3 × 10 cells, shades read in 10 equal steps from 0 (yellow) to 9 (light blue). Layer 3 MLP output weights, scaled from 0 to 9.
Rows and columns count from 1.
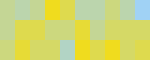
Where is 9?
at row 1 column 10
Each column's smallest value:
4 1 2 0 2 0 2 0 3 2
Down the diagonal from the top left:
5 2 3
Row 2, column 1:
5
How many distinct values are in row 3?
6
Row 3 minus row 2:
-1 -1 1 -1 3 -1 -3 -3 0 -1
